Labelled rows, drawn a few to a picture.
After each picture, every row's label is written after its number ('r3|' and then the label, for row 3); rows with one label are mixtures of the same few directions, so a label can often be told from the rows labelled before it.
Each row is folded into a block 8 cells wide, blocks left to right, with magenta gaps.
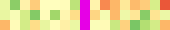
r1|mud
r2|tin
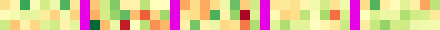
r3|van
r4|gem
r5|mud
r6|mud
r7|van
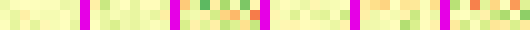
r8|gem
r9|van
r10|van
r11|van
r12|tin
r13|van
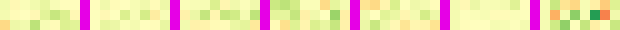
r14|gem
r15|mud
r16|van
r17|mud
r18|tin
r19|van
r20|mud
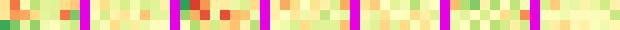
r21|mud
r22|mud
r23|van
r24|tin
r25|mud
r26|van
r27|van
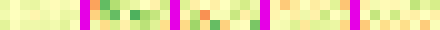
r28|mud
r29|van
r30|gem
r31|tin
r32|mud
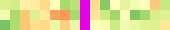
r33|gem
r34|van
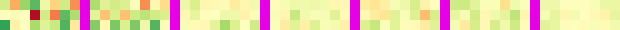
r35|mud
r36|mud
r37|tin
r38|gem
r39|mud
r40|mud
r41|gem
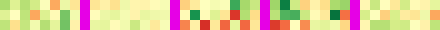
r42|mud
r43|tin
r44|mud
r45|mud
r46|van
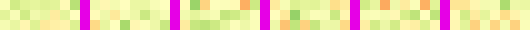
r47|tin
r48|gem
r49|van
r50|gem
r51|van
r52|mud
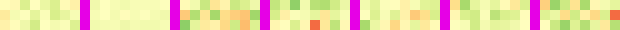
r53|gem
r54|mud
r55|gem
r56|tin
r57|gem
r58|van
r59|van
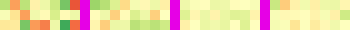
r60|tin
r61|tin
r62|gem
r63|van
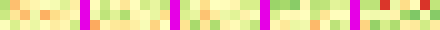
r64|van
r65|mud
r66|gem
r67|tin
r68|van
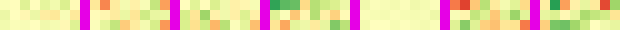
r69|van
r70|tin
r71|gem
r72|tin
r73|van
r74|tin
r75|van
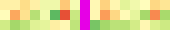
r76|mud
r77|mud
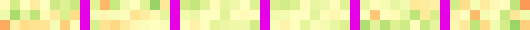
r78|mud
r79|van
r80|tin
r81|tin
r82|mud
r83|tin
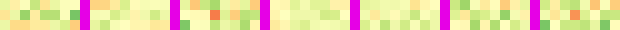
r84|van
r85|tin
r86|mud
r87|gem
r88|mud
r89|mud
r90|mud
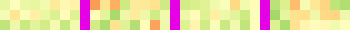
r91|mud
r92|tin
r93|mud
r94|gem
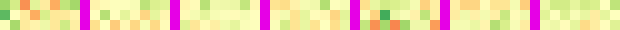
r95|gem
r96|mud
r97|van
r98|mud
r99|gem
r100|tin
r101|tin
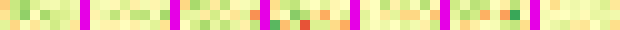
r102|van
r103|van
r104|van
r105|gem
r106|van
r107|mud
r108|tin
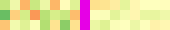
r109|gem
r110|tin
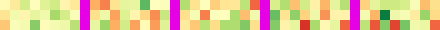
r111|gem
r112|mud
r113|tin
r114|gem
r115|gem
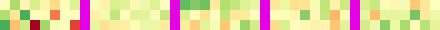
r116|gem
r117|van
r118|tin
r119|mud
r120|mud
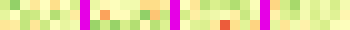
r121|mud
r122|mud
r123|tin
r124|van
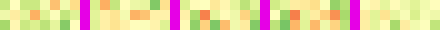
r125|mud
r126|van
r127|gem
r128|gem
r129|gem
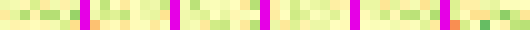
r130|van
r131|mud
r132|tin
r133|gem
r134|van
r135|gem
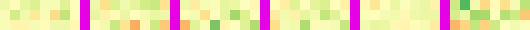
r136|mud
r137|tin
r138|gem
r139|gem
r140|tin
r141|mud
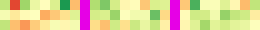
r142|van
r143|mud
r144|van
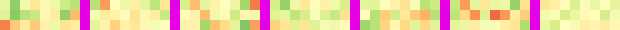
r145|mud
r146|van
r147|tin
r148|mud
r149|gem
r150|van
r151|tin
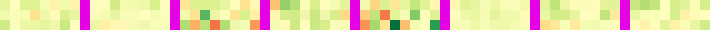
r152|mud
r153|van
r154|gem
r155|van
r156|gem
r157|van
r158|mud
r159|tin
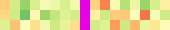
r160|van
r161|mud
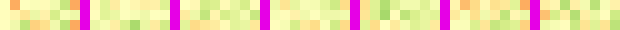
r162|tin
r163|tin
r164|van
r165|tin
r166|van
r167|tin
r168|gem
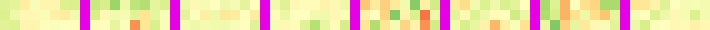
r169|gem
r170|tin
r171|van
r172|tin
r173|mud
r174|tin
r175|gem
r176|tin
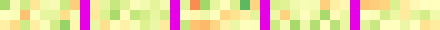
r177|tin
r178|van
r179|van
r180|mud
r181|tin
